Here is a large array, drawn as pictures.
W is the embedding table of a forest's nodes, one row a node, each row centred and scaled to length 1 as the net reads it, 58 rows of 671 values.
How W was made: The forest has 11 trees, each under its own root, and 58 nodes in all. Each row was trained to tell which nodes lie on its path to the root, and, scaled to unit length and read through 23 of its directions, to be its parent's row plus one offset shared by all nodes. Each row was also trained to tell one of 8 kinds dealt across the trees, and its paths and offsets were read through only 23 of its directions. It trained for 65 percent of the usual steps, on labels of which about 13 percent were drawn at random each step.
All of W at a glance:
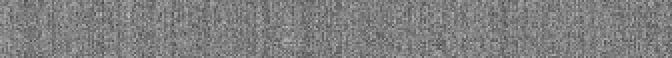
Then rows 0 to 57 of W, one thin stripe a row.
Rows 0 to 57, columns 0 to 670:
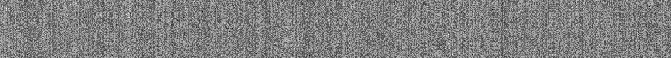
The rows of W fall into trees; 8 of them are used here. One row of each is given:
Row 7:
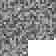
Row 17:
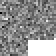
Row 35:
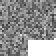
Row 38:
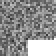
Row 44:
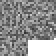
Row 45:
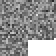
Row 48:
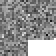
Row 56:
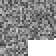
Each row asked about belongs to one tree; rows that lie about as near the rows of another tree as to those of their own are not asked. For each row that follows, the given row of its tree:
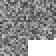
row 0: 7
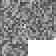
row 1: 35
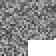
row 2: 45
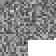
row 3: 17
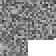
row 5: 7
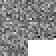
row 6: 48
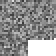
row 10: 45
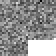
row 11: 48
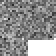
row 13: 17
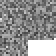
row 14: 17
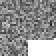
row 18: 48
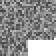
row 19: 38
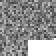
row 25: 44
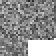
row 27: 48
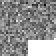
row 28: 17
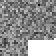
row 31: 17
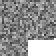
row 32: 45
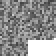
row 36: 35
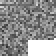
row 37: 48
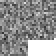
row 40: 17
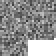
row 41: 38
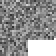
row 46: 38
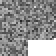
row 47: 48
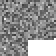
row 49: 45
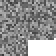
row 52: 7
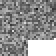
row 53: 48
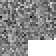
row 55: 17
